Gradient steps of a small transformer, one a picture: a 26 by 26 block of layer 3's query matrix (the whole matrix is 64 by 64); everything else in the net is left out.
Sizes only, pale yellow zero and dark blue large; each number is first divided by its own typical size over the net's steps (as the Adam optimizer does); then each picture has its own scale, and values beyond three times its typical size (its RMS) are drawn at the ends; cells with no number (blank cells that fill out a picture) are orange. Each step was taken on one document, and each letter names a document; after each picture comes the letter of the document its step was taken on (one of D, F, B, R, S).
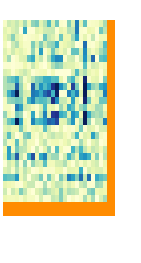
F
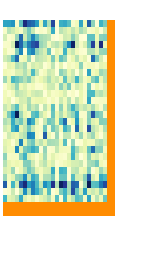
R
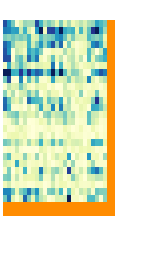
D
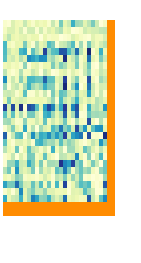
R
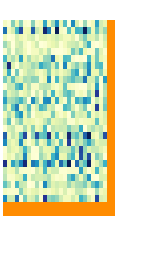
F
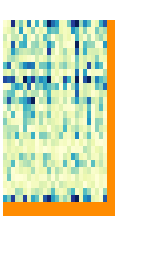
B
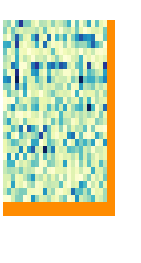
R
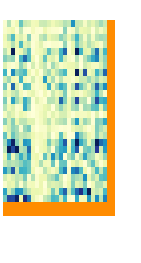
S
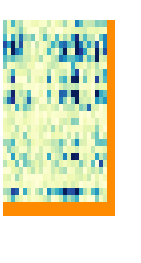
S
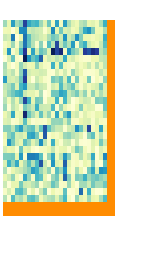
R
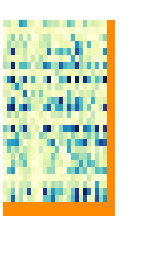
B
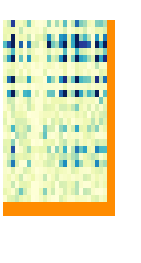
S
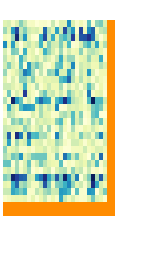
D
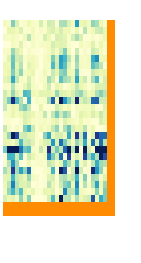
S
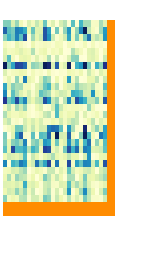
F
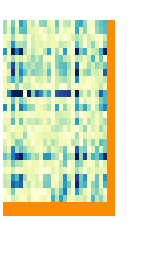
S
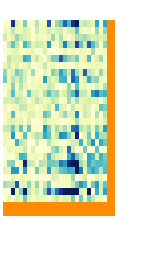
B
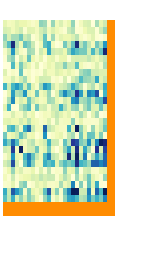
B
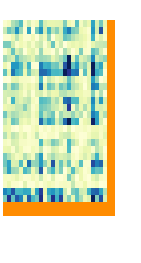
D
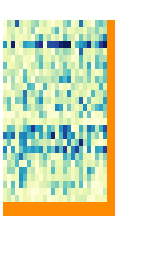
R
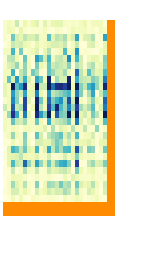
B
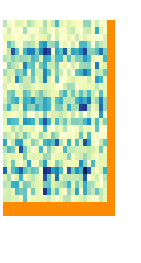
F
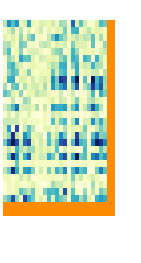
S
